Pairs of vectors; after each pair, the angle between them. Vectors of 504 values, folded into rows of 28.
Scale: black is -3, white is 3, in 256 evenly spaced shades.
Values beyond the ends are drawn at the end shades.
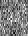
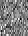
partly aligned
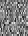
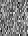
partly aligned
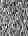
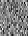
partly aligned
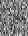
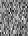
nearly opposite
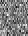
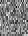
partly aligned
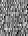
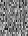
partly opposed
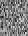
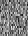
partly aligned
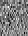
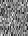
partly opposed
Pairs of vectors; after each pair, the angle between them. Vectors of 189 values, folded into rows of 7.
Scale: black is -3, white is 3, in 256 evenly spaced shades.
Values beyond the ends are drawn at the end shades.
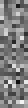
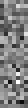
nearly opposite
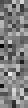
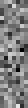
partly opposed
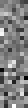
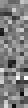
nearly opposite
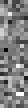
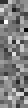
partly aligned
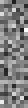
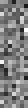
nearly parallel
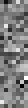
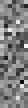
partly opposed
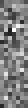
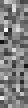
partly aligned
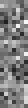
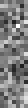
nearly parallel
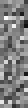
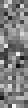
orthogonal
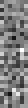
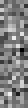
nearly opposite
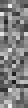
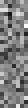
partly opposed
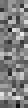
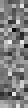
nearly opposite
